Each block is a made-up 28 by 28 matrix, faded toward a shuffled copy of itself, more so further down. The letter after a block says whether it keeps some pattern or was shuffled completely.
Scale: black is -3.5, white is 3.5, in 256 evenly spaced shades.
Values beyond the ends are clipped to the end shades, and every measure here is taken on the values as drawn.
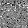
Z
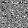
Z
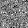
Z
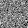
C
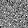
C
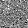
C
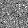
C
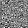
Z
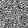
Z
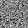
Z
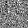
Z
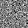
Z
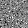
C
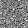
C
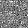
Z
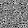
Z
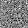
Z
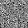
Z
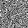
C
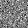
C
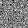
C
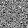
C
